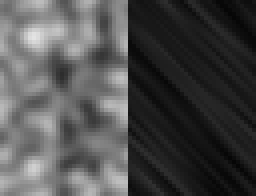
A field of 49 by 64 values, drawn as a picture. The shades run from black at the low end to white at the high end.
It is made of 1 by 2 panels. Panel 1,1: middling, blotchy, strong in contrast. Panel 1,2: very low, slanting down to the right, faint in contrast.
